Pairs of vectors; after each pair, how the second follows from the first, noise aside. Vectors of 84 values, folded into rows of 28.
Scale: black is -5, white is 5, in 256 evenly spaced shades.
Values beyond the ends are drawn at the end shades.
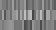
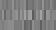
shrunk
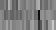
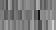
copied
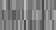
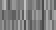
copied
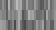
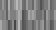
copied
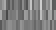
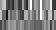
scaled up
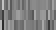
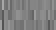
shrunk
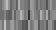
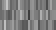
copied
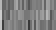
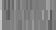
partly zeroed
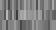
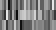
scaled up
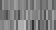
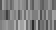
copied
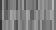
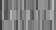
copied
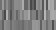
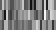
scaled up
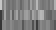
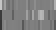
partly zeroed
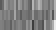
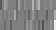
partly zeroed
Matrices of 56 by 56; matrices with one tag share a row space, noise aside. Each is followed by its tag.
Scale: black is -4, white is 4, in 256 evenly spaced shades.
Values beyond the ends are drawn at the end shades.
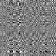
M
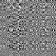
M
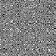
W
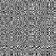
W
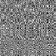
W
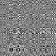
M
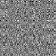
W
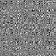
W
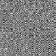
W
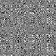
W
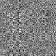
M
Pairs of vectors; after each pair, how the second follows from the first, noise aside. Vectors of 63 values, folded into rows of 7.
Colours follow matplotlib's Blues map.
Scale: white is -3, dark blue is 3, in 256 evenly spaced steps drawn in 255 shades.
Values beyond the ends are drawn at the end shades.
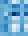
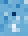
partly zeroed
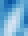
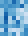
shuffled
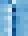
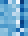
wrapped around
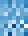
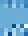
partly zeroed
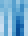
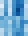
wrapped around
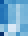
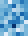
shuffled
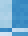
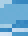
partly zeroed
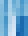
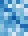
shuffled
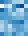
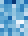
shuffled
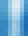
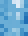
partly zeroed
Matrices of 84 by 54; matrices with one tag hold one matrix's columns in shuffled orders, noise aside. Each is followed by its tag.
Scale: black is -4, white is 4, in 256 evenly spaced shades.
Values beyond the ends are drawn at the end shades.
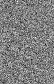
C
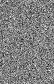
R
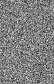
C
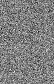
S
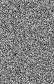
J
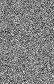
S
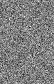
R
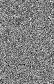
R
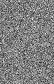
R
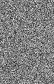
R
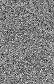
S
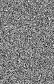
R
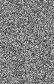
C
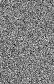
C
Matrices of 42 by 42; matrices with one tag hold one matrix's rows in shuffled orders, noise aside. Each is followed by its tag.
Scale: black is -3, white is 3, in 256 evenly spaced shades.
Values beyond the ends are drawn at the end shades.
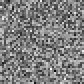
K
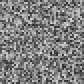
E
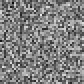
K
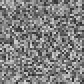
E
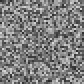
E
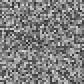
E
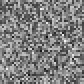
E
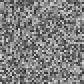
K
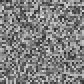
K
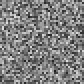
E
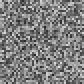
K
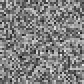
K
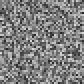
K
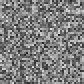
K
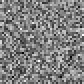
K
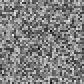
E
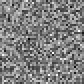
E
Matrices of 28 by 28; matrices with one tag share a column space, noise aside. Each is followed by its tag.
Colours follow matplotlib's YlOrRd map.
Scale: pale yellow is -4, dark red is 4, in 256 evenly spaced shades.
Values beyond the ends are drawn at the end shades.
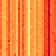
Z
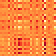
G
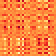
G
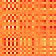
G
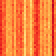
Z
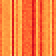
Z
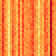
Z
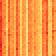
Z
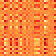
G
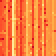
Z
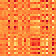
G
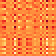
G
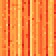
Z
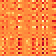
G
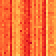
Z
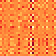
G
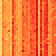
Z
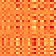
G
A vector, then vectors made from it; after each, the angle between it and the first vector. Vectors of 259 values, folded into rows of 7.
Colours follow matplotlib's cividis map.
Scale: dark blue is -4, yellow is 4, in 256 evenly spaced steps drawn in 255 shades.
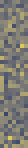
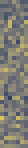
partly aligned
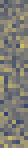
nearly parallel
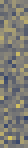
partly aligned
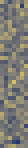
partly aligned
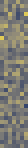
orthogonal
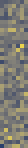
partly aligned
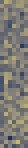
nearly opposite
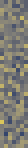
partly aligned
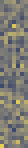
partly opposed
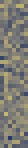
nearly opposite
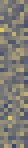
orthogonal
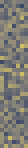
nearly parallel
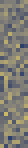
nearly opposite
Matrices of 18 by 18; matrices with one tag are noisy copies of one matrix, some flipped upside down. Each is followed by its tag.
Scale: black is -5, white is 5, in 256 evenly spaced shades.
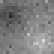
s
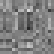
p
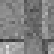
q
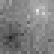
s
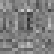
p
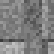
q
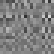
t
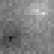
s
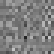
t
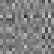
t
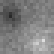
s
